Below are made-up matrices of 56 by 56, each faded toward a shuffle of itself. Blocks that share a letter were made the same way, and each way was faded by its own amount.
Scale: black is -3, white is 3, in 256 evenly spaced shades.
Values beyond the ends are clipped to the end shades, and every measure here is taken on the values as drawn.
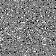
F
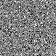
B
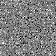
F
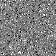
F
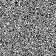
B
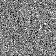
B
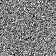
B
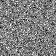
B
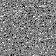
F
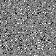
F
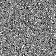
B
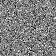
B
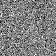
B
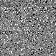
F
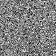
B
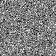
B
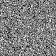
B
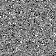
F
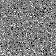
F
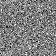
B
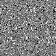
F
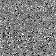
F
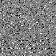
F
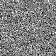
B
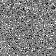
F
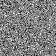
B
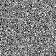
B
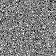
B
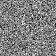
B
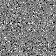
F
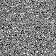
B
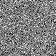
B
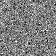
B
